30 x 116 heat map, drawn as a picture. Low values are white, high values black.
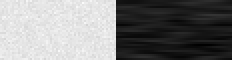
It is made of 1 by 2 panels. Panel 1,1: very low, fine-grained, faint in contrast. Panel 1,2: very high, streaked across, faint in contrast.
